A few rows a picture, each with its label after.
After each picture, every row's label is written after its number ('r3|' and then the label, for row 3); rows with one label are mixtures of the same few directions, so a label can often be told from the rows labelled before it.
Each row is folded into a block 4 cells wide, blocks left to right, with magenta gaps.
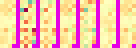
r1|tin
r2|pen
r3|pen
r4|tin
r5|pen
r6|tin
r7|tin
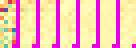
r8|pen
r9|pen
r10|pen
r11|tin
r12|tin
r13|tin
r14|pen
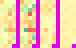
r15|tin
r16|tin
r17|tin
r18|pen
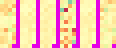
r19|tin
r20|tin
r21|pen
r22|pen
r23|tin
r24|pen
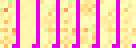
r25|pen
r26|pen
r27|tin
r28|pen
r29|tin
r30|tin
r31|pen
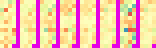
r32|pen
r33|tin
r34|tin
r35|tin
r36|tin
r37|pen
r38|tin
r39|pen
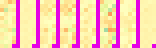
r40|pen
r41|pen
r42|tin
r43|tin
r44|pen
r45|tin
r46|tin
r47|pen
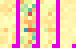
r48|tin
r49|tin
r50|tin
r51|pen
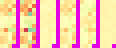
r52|tin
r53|tin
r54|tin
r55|tin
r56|tin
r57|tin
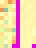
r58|pen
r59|pen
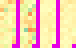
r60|pen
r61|tin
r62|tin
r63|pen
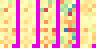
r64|pen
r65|pen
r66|pen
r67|tin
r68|tin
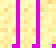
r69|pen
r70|pen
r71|pen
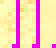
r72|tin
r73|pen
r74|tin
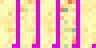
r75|tin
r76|pen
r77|tin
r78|pen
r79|tin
